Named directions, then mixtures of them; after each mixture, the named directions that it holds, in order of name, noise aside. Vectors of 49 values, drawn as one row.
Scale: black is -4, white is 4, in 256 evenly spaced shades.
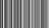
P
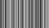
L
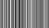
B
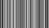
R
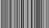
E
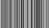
E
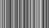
L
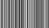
B, E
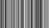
E, L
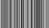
E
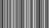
E, R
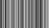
L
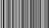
P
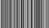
E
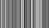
E, L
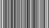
R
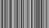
E, P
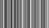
P, R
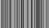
E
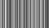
L, R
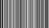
P, R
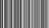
P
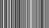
B, P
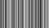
L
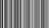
P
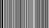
P, R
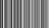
P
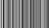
P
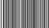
P, R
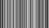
R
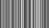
E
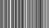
B, L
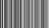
P
